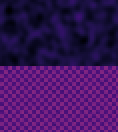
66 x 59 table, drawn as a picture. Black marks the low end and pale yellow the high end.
It is made of 2 by 1 panels. Panel 1,1: very low, blotchy, faint in contrast. Panel 2,1: low, checkered.
